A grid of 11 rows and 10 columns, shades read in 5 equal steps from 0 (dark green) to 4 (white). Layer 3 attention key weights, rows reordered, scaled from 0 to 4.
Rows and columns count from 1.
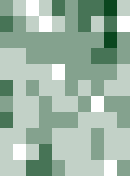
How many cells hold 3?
47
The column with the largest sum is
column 2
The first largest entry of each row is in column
3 4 1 1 5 2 8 2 1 2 9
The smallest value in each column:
1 2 1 1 1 2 1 1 0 2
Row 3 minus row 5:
-1 -1 -1 -1 -2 0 0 0 -2 -1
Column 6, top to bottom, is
2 2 2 2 2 2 3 2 3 3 3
